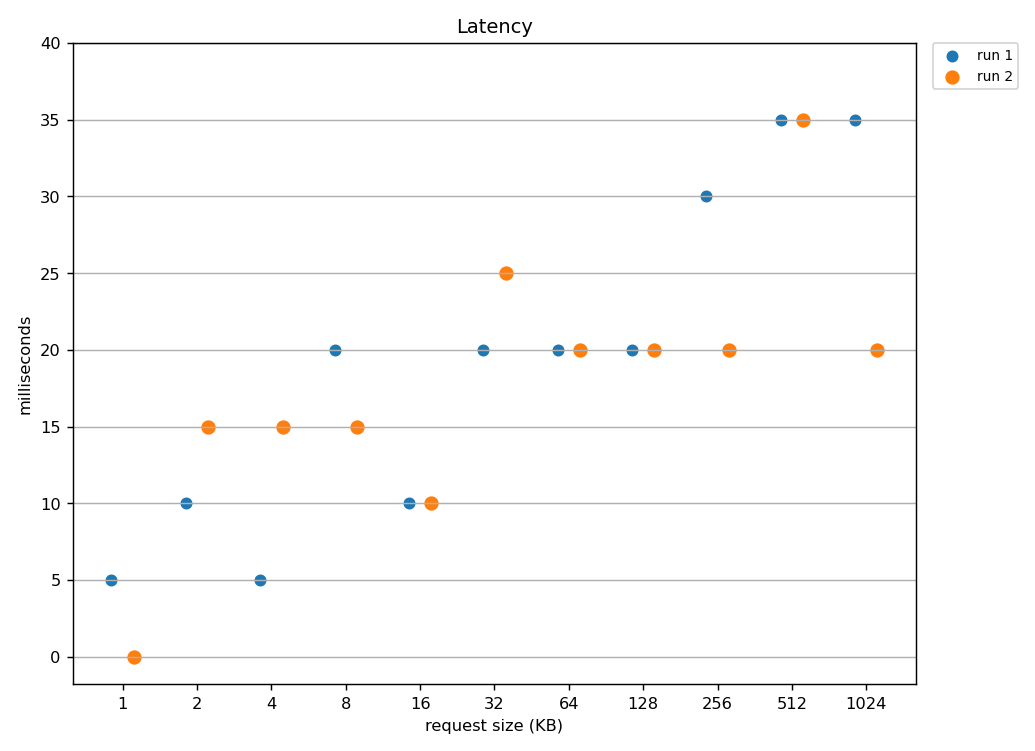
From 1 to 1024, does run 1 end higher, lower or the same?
higher
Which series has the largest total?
run 1
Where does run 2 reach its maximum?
512
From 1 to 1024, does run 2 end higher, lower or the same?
higher
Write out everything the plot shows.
Title: Latency
x-axis: request size (KB), ticks 1 2 4 8 16 32 64 128 256 512 1024
y-axis: milliseconds, ticks 0 5 10 15 20 25 30 35 40
Legend: run 1, run 2
Values:
run 1: 5 10 5 20 10 20 20 20 30 35 35
run 2: 0 15 15 15 10 25 20 20 20 35 20
